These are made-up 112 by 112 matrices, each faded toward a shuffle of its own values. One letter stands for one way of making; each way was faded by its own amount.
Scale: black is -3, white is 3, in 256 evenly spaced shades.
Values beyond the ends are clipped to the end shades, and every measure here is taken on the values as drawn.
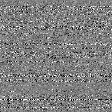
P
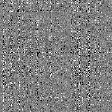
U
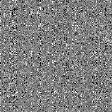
U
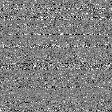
P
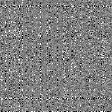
U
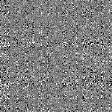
U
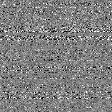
P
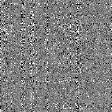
U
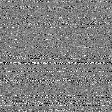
P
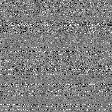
P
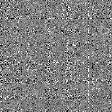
U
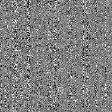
U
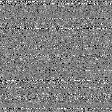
P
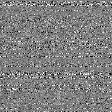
P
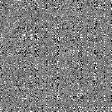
U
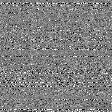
P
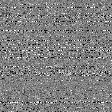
P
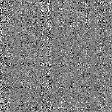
U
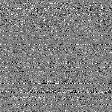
P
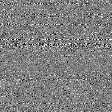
P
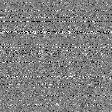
P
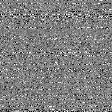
P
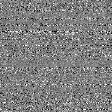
P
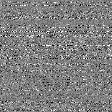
P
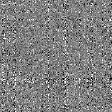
U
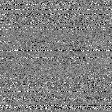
P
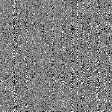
U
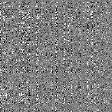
U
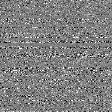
P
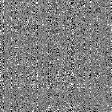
U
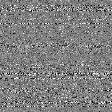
P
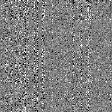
U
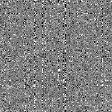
U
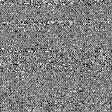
P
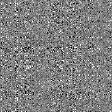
U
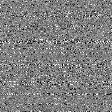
P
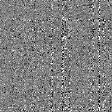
U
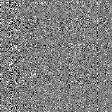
U
